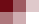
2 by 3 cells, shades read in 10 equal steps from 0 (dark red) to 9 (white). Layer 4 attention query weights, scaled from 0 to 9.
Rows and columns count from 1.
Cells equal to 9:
1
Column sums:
4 9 16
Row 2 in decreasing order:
9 6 4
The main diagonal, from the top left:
0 6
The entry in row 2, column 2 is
6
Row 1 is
0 3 7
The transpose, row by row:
0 4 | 3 6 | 7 9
